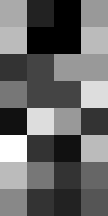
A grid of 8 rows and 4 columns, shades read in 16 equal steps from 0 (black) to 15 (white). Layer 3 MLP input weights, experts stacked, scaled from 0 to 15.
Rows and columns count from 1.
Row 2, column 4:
11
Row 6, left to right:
15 3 1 11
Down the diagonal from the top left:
10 0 9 13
